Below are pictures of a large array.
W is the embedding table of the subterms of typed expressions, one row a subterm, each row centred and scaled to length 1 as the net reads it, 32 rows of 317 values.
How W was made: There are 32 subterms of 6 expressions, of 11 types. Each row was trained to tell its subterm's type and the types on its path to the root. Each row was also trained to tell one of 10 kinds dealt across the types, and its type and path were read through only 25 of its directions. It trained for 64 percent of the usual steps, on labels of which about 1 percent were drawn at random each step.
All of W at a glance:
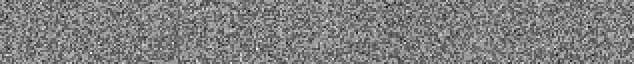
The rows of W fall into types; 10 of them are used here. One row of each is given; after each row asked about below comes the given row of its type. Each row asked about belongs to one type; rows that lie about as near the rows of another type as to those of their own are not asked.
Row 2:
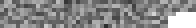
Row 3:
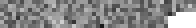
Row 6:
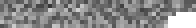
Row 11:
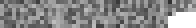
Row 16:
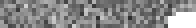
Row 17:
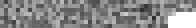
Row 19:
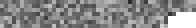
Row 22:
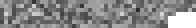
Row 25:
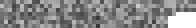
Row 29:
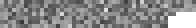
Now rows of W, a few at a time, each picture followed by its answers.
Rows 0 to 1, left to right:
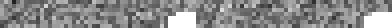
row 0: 6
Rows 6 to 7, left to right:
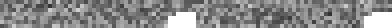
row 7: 2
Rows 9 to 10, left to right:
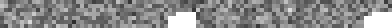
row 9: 22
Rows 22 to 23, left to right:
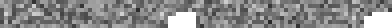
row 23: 22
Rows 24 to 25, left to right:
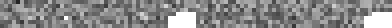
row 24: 6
